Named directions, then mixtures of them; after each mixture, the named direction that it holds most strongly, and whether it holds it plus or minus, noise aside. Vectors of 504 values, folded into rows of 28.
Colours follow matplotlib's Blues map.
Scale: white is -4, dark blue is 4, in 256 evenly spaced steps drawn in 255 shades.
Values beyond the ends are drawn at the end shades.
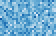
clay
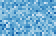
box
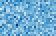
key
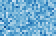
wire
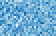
key, minus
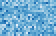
key, minus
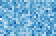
clay, minus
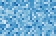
box, plus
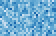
clay, minus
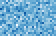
key, minus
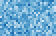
clay, plus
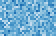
wire, minus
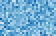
wire, plus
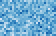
wire, minus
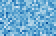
wire, minus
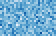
key, minus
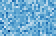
wire, minus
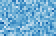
wire, minus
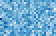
clay, plus
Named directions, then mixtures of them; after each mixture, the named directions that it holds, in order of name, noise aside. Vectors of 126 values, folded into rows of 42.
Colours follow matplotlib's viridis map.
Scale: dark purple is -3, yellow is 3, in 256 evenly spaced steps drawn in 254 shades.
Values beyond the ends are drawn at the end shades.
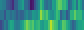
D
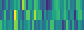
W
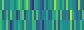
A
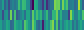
A, D, W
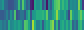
A, D, W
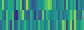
A, W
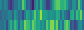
D, W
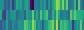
A, D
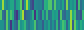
A, W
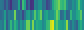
D, W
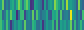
A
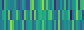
A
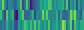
A, D, W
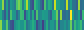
A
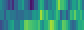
D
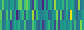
A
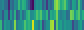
A, D, W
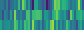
A, D, W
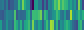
A, D, W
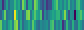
W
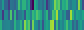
A, D, W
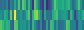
A, W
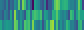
A, D, W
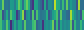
A
